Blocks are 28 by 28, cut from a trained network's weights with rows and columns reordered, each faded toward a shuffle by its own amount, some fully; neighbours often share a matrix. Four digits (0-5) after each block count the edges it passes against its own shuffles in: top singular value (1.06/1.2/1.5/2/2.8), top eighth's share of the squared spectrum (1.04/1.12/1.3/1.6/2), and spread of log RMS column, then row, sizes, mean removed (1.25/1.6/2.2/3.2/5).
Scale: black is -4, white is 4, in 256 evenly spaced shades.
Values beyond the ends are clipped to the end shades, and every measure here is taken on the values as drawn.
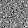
0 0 0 0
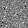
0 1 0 0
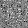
1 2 0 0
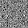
1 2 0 1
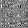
2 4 1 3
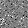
0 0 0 0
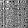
3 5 1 2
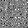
2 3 0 2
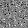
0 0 0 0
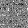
2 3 0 2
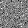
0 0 1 0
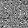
1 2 1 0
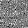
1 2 1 0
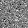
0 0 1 0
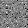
2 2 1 0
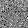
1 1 0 0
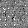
2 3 1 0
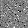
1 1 0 0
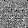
1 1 0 0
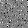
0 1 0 0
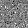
0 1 0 0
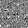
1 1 0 0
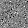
0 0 0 0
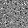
1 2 0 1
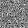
0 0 0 0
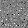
1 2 0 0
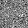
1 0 0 0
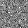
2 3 1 1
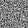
1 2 1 0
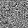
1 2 0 1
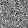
0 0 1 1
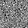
0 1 0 0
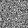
2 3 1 1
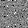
2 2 0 1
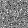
0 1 0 0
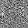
2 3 2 1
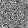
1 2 0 0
